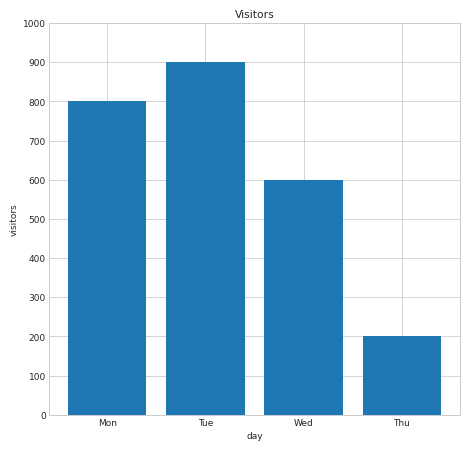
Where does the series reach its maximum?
Tue
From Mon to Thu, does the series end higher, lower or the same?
lower
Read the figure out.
Title: Visitors
x-axis: day, ticks Mon Tue Wed Thu
y-axis: visitors, ticks 0 100 200 300 400 500 600 700 800 900 1000
Values:
800 900 600 200
